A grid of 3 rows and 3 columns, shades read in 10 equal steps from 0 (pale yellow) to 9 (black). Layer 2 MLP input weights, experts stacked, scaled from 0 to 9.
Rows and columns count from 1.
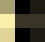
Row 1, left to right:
3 9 8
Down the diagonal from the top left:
3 7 8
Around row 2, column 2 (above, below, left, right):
9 9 0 7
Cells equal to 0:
1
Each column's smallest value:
0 7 7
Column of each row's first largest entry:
2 2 2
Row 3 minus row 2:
1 2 1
